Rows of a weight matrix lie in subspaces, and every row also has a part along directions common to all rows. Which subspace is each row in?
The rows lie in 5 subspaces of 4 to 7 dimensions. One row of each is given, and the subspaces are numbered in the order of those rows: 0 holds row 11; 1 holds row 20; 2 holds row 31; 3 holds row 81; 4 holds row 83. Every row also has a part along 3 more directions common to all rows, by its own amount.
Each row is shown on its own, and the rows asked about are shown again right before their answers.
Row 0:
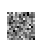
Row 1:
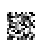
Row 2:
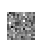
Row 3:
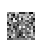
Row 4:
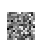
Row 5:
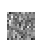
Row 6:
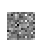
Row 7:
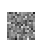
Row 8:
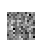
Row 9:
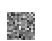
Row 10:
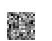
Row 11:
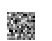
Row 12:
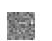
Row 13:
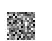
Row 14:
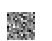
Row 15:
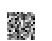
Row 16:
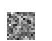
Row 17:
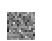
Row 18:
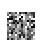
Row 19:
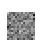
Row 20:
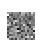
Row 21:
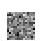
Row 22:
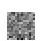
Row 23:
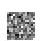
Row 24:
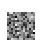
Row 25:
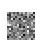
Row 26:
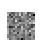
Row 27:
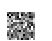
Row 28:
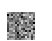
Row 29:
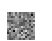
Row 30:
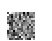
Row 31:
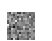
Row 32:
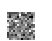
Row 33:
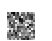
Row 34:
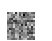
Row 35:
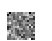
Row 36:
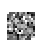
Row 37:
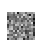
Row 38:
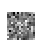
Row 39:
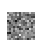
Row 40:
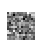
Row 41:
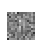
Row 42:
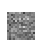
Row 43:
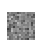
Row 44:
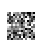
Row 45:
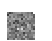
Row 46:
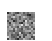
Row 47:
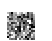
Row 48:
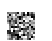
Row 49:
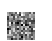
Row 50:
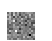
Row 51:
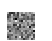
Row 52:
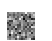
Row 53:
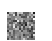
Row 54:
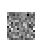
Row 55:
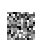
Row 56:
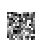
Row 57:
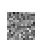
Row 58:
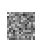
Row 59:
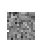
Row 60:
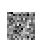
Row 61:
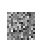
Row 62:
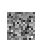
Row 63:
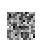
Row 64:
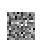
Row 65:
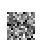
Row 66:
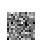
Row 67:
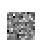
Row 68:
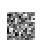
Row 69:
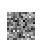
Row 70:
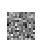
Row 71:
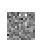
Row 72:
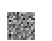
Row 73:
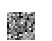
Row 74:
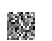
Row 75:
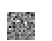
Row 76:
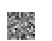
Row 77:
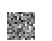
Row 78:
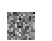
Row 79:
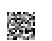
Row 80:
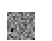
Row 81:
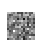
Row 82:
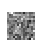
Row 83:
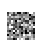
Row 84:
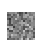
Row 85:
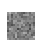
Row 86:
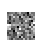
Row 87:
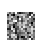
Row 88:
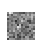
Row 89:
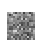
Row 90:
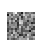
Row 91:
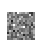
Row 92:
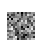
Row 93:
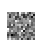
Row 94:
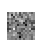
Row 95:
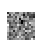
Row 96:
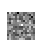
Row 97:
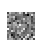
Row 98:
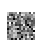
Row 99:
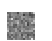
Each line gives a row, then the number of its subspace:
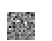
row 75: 0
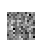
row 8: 4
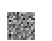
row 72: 0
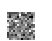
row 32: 4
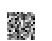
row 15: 0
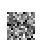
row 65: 2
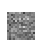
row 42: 2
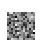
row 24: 1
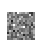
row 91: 4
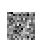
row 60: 3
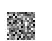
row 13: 0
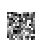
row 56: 3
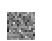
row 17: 0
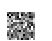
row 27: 4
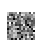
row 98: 1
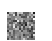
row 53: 2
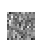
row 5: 1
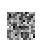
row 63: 4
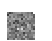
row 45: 1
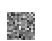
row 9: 2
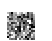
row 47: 3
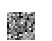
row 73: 2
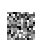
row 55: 2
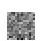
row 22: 4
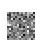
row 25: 2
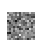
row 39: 2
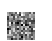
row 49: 1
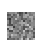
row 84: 4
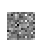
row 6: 0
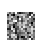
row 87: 2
